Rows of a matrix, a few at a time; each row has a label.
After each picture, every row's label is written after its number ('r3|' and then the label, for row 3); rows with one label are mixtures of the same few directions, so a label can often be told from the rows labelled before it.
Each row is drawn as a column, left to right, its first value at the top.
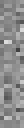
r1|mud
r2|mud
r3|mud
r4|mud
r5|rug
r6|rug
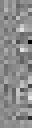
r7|mud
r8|mud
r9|mud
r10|mud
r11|mud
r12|rug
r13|rug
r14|mud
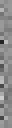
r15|mud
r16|mud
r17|mud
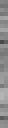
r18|mud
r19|mud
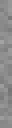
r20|mud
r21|rug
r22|mud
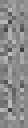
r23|rug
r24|rug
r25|rug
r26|mud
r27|rug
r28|rug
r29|mud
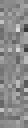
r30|rug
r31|mud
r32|rug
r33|mud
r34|rug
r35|mud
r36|rug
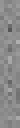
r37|mud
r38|mud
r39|rug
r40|rug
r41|mud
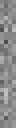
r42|rug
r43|mud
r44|rug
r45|rug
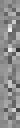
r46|mud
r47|rug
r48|rug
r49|rug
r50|rug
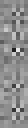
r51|mud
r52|rug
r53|rug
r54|rug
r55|rug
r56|rug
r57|mud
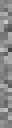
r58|rug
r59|rug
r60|rug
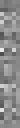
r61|rug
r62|mud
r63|mud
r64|rug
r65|mud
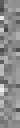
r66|mud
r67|rug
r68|mud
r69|rug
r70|rug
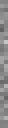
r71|rug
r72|mud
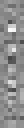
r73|rug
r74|mud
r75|rug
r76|rug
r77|mud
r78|mud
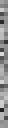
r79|rug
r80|mud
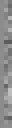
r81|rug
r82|mud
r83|mud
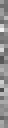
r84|rug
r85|mud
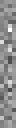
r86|mud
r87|mud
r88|rug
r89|rug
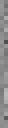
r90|mud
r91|mud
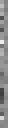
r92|mud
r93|mud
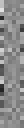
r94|mud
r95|rug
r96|rug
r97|rug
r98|rug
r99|rug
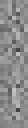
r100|rug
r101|rug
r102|mud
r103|mud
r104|rug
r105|rug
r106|rug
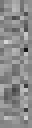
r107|mud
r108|mud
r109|mud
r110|mud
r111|mud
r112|mud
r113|rug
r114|mud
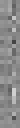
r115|mud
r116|mud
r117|mud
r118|mud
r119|rug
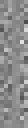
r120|rug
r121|rug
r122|mud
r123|rug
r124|mud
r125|mud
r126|rug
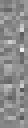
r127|rug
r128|mud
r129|mud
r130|mud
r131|mud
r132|rug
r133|mud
